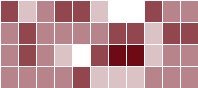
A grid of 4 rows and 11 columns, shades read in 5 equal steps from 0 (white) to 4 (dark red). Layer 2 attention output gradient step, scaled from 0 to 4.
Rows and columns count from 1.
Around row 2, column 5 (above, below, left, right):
3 0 2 2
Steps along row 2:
up down same same same up same down up same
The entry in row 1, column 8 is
0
